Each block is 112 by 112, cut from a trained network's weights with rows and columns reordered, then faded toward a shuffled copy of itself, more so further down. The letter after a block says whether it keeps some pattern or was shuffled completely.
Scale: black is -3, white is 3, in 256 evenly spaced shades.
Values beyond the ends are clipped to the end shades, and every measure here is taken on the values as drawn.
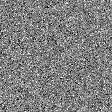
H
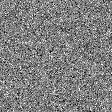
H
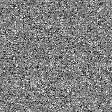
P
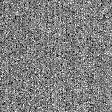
P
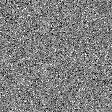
H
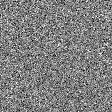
H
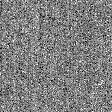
P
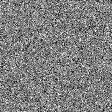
H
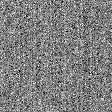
P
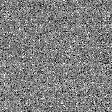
P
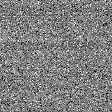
P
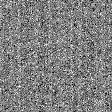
P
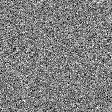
P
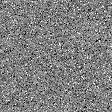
H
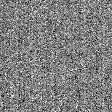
P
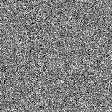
P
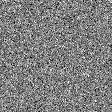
H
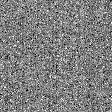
P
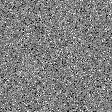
H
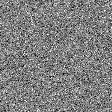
H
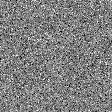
H
